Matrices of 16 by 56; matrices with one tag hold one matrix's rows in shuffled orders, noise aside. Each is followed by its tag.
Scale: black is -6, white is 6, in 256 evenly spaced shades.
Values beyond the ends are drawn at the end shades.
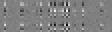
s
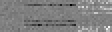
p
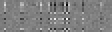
s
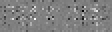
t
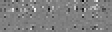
t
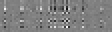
s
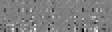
t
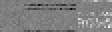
p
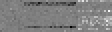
p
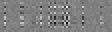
s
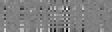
s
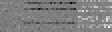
p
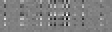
s
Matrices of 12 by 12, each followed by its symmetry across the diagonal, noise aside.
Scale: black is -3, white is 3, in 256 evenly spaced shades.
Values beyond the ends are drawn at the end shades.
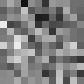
antisymmetric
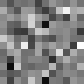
antisymmetric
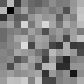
symmetric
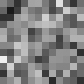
symmetric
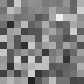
neither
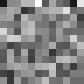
neither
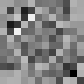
symmetric
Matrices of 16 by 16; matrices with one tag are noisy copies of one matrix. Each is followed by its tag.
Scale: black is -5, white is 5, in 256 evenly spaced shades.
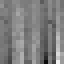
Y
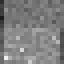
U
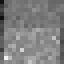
U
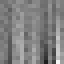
Y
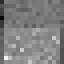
U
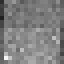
U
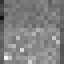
U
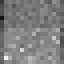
U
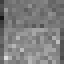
U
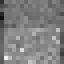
U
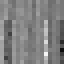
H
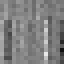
H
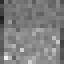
U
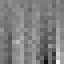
Y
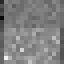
U
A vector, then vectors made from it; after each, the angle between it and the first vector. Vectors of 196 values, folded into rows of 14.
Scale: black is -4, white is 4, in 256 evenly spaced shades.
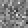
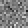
partly aligned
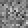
nearly opposite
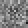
nearly parallel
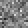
orthogonal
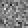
partly opposed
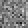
partly opposed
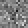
partly aligned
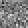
orthogonal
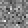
partly opposed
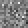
nearly parallel
